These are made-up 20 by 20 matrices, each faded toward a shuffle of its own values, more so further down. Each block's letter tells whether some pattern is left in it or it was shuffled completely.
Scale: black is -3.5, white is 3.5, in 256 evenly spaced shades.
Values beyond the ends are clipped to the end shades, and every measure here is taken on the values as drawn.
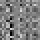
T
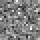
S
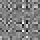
T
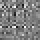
T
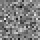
S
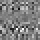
T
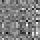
T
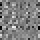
T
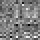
T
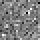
S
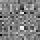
T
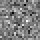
S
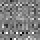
T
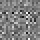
T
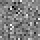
S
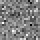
S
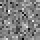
S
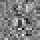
T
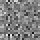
T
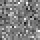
S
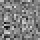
T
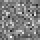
S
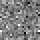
S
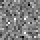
S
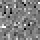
S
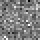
S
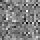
T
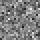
S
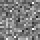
T
